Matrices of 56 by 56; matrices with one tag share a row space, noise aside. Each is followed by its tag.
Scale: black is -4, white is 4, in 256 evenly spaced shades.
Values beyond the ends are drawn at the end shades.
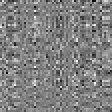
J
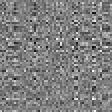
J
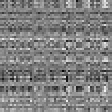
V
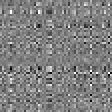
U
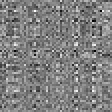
J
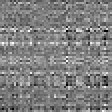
V
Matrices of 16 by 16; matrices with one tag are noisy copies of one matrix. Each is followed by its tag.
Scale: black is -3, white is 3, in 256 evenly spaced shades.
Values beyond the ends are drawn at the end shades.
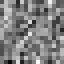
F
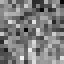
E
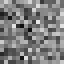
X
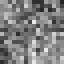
E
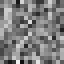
F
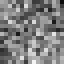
E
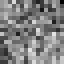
E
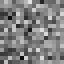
X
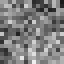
E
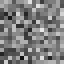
X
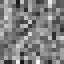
F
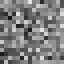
X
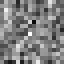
F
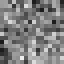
E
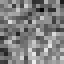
E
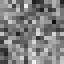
E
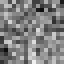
E
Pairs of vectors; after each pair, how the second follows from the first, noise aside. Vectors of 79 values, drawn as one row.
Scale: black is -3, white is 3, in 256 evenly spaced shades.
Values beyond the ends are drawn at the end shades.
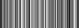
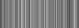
shrunk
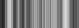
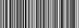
shuffled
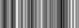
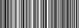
shuffled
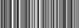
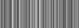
shrunk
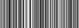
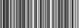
shuffled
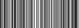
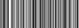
shuffled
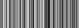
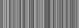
shrunk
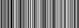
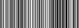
shuffled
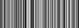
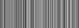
shrunk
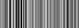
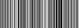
shuffled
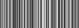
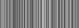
shrunk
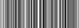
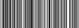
shuffled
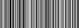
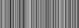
shrunk
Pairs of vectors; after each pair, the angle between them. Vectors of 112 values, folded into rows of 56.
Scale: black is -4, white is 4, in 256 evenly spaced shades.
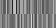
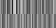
nearly parallel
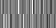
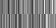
partly opposed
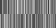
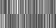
partly aligned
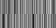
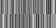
nearly opposite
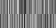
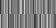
partly opposed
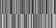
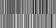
partly aligned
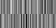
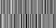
nearly parallel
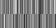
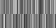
nearly parallel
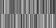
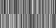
orthogonal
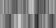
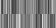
partly aligned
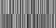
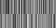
nearly opposite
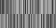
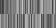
nearly parallel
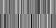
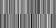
nearly parallel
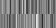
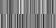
orthogonal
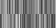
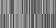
orthogonal
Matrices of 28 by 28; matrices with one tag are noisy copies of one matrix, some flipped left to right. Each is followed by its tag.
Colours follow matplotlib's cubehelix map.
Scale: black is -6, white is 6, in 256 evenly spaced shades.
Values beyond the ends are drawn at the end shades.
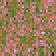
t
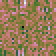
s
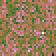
t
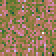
t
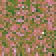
t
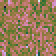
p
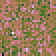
t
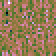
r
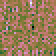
s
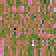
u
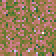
t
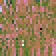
u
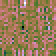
s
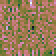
s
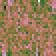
p
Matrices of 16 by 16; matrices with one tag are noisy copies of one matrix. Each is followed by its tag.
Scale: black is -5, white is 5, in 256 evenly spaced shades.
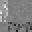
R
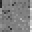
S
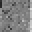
S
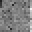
S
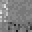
R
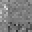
R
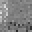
R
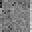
S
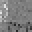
R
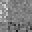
R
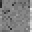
S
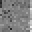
S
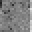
S
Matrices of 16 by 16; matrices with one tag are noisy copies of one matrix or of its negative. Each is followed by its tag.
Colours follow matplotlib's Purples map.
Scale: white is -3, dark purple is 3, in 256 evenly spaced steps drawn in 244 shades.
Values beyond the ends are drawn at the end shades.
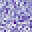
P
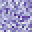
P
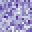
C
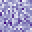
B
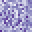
B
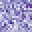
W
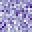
W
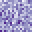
B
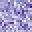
W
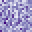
B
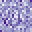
B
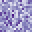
B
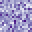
W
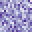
W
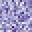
P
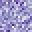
P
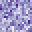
C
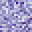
P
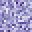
P
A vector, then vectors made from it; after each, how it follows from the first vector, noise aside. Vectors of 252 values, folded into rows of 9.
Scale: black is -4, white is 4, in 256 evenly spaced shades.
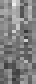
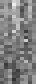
copied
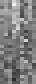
copied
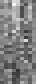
copied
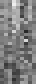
copied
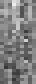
copied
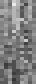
copied
